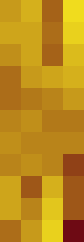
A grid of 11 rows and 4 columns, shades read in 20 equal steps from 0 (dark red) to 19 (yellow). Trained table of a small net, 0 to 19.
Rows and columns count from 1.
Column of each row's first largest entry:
4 4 4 4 4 2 1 2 3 3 3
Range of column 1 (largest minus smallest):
5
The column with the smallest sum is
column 4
